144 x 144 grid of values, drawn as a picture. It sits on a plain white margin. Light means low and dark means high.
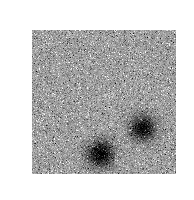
Mirror symmetry: none. Ninth with the highest average: bottom middle. Bumps: two. Average level on the scale: 40%.
